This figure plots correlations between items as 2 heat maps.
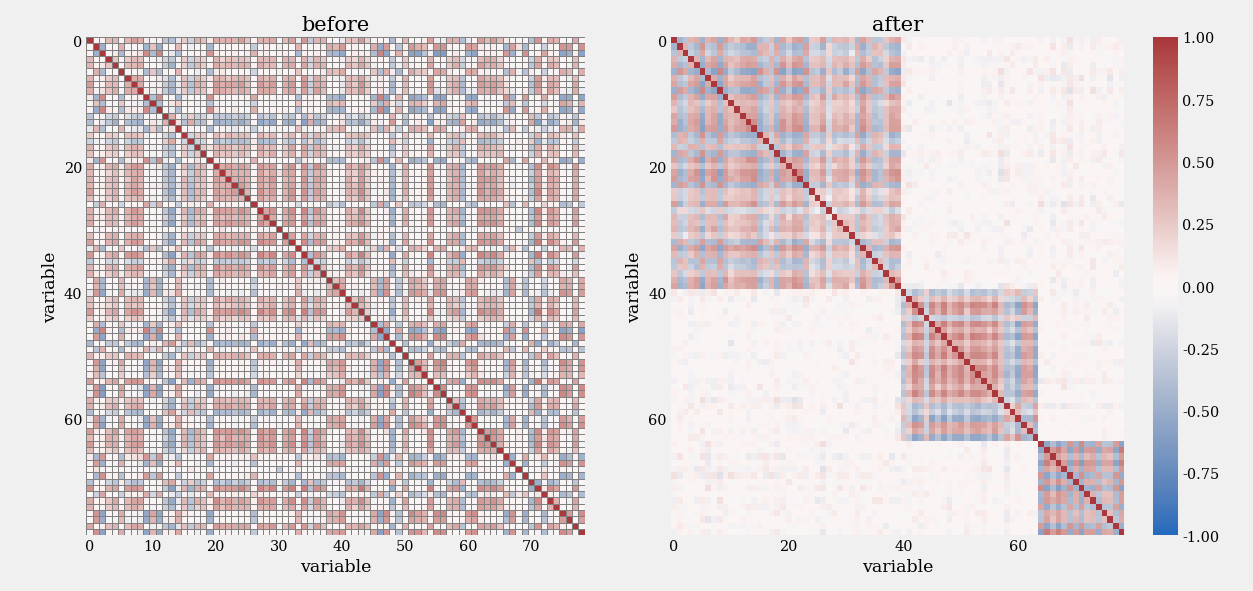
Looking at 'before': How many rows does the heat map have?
79
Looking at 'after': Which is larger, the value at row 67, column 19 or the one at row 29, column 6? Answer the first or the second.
the second
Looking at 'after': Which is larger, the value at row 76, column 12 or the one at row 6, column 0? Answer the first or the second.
the second
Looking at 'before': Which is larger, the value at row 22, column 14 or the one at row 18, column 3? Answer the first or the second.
the second
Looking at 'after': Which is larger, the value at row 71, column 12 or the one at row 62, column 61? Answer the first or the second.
the second
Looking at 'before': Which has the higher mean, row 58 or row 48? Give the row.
58
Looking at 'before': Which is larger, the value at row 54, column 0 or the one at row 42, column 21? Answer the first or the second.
the first
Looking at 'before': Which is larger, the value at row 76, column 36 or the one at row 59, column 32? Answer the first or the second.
the first
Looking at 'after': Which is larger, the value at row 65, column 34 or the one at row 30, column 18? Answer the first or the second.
the first
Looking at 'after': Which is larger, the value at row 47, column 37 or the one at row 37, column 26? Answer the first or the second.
the second
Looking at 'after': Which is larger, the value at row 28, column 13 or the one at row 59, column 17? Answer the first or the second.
the first
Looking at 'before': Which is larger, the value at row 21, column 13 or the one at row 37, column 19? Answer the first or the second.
the second
